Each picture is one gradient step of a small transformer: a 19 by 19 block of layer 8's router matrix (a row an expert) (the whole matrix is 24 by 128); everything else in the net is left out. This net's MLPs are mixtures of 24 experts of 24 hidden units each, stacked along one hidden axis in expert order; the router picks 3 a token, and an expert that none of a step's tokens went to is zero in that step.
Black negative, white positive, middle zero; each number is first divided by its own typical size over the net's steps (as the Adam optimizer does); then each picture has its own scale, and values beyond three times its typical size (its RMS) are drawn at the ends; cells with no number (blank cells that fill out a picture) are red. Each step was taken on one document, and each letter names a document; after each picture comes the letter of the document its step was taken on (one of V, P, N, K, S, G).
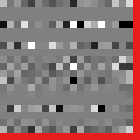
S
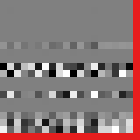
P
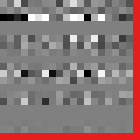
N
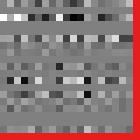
N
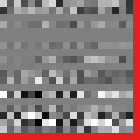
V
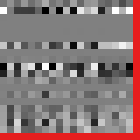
P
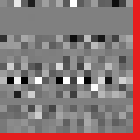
N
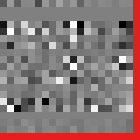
S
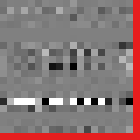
S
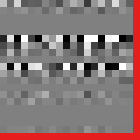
N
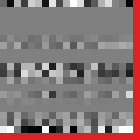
P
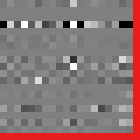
S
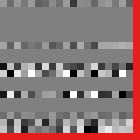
P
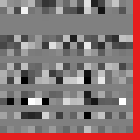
N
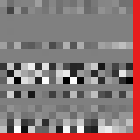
P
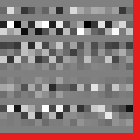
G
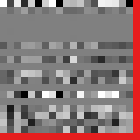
V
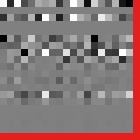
N
